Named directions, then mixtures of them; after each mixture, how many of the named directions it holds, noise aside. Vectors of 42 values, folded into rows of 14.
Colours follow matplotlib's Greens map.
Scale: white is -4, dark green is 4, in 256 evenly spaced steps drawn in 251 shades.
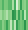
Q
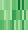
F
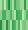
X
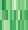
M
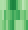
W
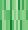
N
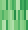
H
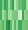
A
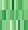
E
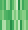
one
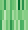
two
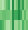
three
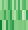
two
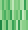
two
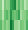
two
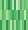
two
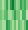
three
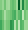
two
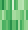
three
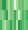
two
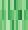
one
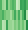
one
